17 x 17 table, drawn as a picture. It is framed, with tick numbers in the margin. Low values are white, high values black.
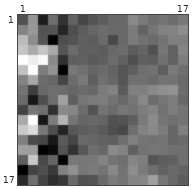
Average level on the scale: 60%. Stripes: none. Ninth with the highest average: bottom left. Calmest part: top middle. Mirror symmetry: none. Seam: vertical, 30% of the way across, the right part calmer.
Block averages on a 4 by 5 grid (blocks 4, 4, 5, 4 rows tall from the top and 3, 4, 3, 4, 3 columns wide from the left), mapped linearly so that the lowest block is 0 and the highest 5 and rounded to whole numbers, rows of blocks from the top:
2 5 4 3 3 / 0 4 4 4 3 / 3 4 4 3 3 / 5 5 3 3 4
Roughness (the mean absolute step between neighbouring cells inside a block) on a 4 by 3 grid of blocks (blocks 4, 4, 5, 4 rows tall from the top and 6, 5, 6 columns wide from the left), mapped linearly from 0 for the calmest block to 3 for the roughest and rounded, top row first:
2 0 0 / 2 0 0 / 3 0 0 / 3 0 0
